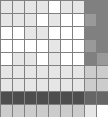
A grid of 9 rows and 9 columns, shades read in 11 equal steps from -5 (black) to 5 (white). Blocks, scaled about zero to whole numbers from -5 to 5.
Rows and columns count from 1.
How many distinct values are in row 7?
2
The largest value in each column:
5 5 5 5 5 5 5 4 5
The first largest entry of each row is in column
5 4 1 1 1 1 1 8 9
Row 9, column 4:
3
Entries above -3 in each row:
9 9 9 9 9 9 9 9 9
